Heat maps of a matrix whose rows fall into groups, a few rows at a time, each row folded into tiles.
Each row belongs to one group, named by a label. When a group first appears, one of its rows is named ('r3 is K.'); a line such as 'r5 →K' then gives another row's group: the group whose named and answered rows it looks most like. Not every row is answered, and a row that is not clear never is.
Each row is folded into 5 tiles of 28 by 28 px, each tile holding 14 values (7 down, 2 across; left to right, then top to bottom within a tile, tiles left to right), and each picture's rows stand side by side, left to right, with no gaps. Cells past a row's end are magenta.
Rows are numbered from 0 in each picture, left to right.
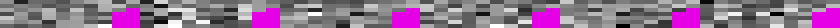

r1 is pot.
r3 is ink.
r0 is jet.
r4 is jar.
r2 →jar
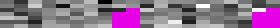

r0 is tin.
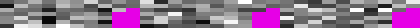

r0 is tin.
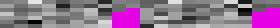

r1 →tin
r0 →tin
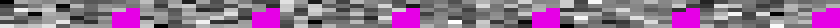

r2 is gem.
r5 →jar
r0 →pot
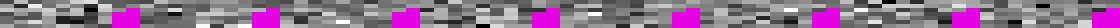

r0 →pot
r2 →pot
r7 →tin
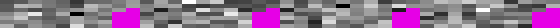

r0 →jar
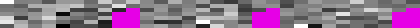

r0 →jar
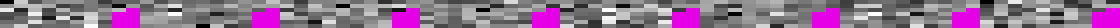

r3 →jet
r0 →ink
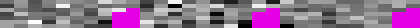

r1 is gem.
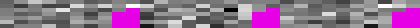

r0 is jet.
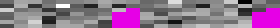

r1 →tin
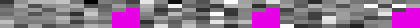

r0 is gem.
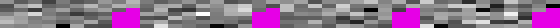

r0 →jar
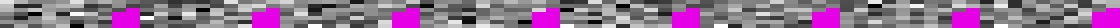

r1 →jet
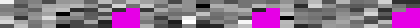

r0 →jar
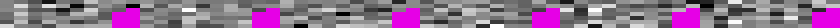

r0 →jet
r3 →pot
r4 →ink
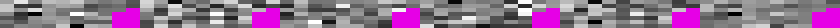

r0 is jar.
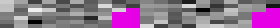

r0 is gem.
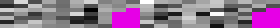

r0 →pot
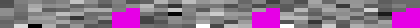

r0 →ink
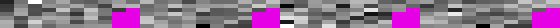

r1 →jar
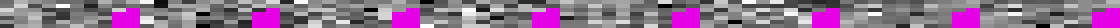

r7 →jar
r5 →gem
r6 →jar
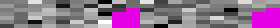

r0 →tin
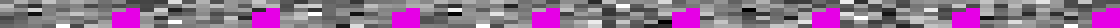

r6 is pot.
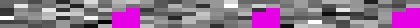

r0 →jet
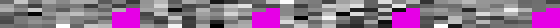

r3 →ink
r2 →jar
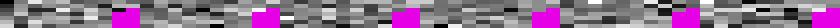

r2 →jet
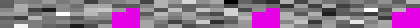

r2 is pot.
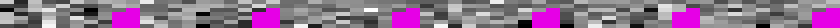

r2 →ink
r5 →jar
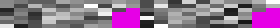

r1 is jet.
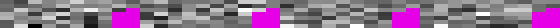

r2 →pot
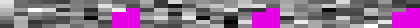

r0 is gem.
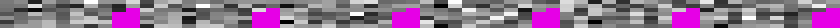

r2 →pot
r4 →gem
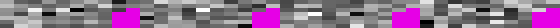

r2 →jar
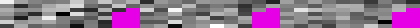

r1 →ink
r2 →gem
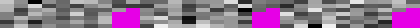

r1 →tin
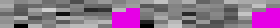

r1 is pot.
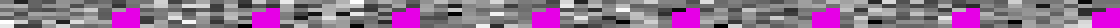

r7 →tin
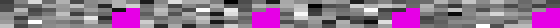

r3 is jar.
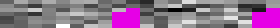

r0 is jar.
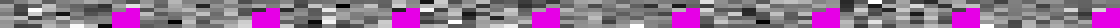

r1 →tin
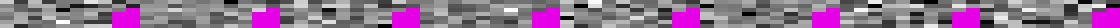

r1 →gem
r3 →ink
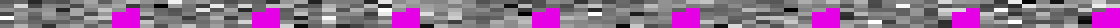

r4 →jar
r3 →tin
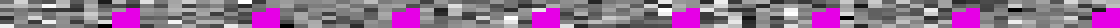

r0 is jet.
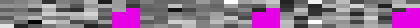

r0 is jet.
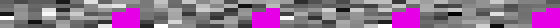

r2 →jet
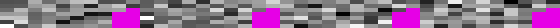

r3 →gem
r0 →pot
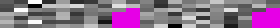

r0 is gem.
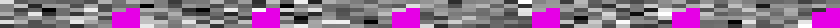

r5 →tin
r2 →pot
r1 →pot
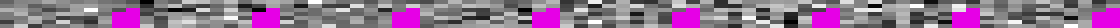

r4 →gem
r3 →tin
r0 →ink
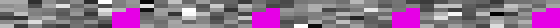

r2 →ink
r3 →jar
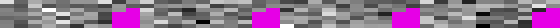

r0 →jet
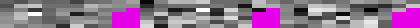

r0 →jar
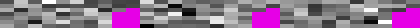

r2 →ink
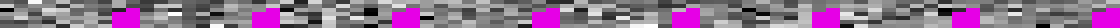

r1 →jar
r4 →ink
